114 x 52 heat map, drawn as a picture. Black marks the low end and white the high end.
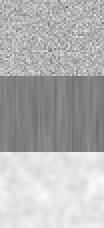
The table splits into 3 rows of 1 panel. Panel 1,1: high, fine-grained. Panel 2,1: middling, streaked downward, faint in contrast. Panel 3,1: very high, blotchy, faint in contrast.
